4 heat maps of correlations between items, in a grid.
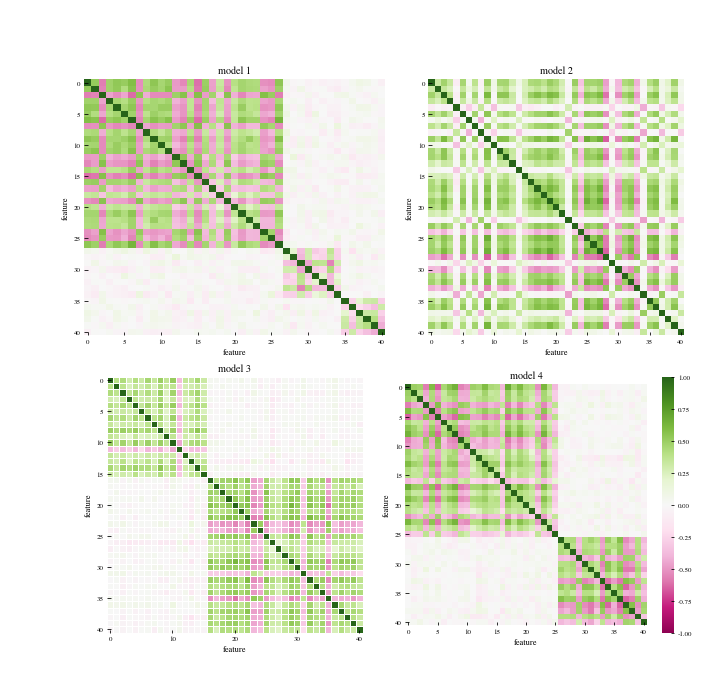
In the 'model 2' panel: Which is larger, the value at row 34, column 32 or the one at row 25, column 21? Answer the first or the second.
the second
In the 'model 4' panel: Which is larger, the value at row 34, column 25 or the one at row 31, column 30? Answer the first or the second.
the second
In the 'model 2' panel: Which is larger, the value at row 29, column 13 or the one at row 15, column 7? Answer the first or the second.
the second
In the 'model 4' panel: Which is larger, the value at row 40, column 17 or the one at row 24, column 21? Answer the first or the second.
the second
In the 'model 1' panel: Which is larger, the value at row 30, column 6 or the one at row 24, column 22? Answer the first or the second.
the first
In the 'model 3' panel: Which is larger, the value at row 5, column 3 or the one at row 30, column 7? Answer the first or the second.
the first
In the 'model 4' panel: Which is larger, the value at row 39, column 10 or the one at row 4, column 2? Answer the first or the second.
the second
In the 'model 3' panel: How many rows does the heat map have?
41
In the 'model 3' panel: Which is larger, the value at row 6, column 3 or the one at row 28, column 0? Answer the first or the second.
the first
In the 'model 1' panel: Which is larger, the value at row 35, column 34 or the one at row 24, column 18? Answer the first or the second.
the first
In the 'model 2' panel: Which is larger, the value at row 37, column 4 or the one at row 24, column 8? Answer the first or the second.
the second
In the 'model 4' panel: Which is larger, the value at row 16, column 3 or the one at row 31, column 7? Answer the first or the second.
the first
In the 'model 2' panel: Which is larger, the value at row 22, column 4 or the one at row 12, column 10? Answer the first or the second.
the first
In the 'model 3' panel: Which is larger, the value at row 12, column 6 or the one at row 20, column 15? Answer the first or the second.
the first
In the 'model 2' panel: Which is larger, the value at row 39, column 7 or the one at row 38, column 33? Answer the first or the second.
the first
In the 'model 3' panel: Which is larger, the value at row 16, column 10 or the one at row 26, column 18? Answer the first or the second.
the second
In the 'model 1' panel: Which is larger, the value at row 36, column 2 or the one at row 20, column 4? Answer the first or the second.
the second
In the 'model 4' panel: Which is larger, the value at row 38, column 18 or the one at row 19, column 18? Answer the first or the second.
the second
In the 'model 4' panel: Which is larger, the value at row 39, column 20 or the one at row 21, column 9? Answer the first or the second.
the first
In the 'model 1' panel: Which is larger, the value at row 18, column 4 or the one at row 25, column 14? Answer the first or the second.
the first
